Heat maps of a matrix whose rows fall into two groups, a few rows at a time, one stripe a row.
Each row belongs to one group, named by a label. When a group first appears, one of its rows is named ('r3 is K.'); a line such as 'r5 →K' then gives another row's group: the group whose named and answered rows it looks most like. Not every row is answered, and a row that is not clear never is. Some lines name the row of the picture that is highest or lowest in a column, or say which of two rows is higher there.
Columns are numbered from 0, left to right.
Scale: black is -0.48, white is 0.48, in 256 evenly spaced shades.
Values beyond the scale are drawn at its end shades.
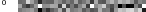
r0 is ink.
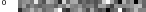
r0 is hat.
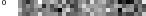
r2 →hat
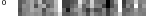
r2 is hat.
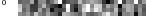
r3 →hat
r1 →hat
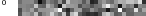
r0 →ink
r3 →hat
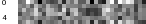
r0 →ink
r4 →hat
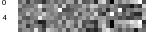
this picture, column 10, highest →2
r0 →ink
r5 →ink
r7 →hat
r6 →ink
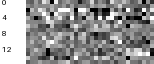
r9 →hat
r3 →hat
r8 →hat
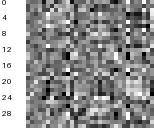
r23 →ink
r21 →ink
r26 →hat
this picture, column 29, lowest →13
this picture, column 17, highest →24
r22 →ink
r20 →ink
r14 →hat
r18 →hat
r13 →hat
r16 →ink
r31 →hat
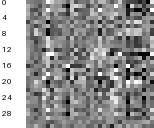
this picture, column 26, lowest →13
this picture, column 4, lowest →12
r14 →hat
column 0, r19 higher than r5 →Yes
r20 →ink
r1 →hat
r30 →ink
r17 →hat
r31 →ink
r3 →hat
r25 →hat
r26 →hat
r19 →hat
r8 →ink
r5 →ink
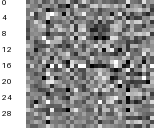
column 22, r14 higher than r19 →Yes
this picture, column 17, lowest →9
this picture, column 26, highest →16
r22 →hat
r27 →hat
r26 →ink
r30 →ink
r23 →ink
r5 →ink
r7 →hat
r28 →ink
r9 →hat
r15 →hat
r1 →hat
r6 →hat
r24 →hat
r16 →hat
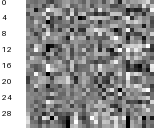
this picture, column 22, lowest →7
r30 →hat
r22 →ink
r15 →hat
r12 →ink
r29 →hat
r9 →hat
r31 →hat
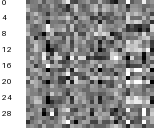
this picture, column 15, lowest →14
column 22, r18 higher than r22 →No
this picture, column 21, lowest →8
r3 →ink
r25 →ink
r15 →hat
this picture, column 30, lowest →7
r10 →ink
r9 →ink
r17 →ink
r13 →hat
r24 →ink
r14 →hat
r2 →hat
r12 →ink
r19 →hat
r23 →hat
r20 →ink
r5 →ink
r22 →hat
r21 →ink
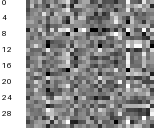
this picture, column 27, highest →11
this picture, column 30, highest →26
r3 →hat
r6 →ink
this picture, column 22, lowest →30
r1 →ink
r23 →ink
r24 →hat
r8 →hat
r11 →ink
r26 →ink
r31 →ink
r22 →ink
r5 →hat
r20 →ink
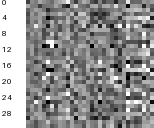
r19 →hat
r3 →hat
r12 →ink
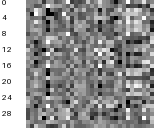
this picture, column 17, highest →12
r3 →ink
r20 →ink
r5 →ink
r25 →hat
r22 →hat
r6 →ink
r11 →ink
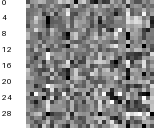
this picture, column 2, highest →23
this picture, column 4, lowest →24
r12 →ink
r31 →hat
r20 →ink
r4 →ink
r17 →hat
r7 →ink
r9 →hat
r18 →hat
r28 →ink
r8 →hat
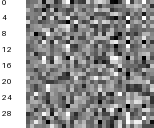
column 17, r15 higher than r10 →No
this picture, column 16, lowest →4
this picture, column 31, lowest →30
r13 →ink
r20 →ink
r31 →ink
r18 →hat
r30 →ink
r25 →ink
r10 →hat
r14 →hat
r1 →ink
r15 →hat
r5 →hat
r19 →hat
